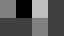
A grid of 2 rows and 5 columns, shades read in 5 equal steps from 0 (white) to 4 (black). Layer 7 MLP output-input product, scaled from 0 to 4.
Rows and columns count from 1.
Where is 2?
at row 1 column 1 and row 2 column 3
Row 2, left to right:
3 3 2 3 0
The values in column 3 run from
1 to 2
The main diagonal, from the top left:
2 3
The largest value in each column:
3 4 2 3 0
